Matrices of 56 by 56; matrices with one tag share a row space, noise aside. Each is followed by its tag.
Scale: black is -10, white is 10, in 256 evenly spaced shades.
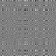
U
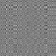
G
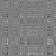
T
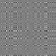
G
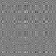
U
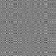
G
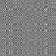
G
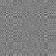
G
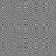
U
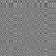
G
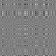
U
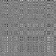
T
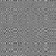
G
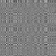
G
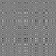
U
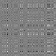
T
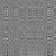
T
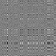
T
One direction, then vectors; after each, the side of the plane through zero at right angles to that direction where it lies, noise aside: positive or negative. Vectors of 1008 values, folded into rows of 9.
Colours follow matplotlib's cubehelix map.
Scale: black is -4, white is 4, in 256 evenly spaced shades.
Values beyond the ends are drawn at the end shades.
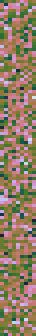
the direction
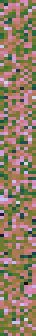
positive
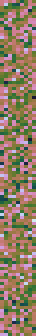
negative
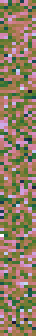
negative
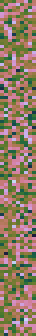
positive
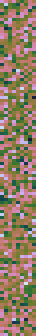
negative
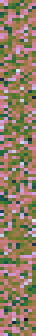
negative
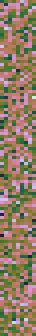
positive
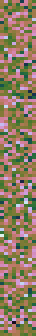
negative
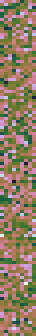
negative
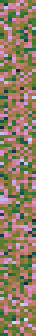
positive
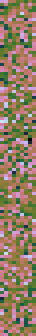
negative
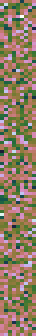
negative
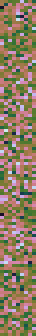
positive
